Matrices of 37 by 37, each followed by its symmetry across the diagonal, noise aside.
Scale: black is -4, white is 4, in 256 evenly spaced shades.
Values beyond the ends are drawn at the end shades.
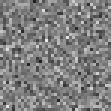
neither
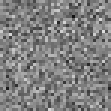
neither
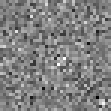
symmetric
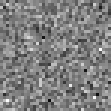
antisymmetric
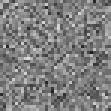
symmetric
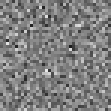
antisymmetric
